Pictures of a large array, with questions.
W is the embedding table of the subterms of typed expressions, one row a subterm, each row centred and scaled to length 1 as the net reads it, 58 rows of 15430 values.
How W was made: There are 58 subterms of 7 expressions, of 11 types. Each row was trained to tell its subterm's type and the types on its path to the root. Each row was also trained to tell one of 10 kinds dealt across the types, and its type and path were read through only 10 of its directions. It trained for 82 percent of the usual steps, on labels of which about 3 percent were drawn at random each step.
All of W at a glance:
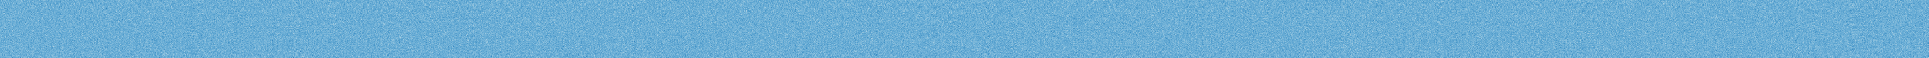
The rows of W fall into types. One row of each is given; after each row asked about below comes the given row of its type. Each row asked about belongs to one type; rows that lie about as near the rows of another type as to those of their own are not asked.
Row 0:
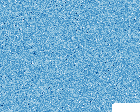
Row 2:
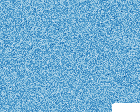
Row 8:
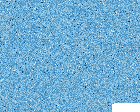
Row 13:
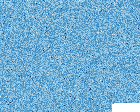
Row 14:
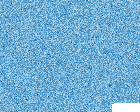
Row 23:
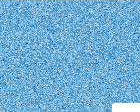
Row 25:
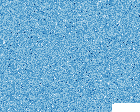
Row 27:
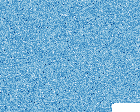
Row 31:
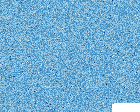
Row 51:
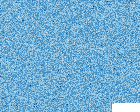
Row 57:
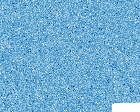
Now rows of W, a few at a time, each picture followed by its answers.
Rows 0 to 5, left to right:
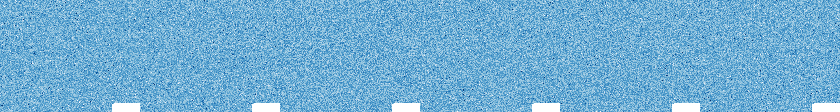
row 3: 2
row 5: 31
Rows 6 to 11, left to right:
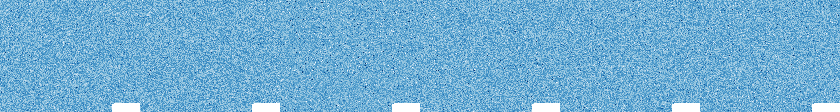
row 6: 23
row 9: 0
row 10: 13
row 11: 13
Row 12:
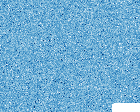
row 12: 2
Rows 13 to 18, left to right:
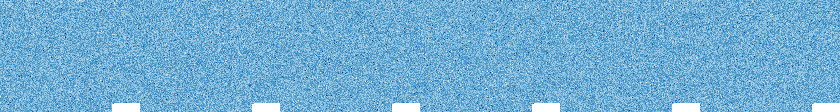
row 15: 51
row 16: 23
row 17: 57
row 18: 25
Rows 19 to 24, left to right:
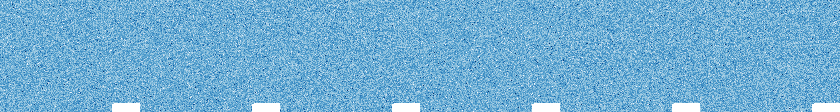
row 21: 13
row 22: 0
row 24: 23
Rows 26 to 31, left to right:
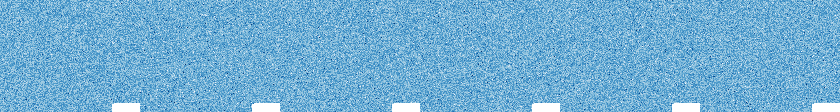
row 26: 51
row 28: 51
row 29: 2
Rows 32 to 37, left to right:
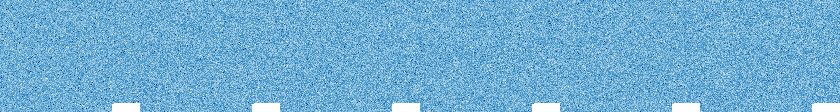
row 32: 25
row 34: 2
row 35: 14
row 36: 25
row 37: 14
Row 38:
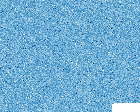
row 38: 8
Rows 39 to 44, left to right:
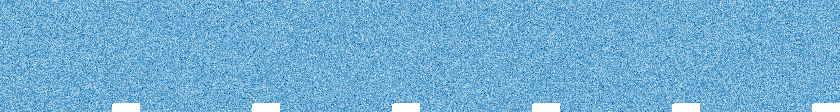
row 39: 0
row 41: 27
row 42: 0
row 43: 27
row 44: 23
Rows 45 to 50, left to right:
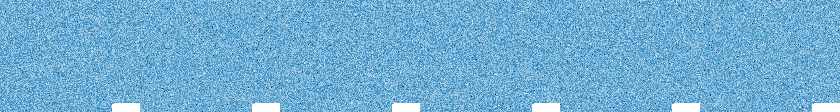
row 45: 27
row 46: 51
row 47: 8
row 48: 57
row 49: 2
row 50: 13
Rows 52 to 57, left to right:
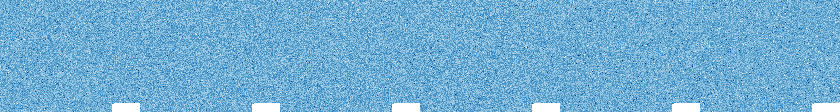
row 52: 23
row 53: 8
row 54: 31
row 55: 14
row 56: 27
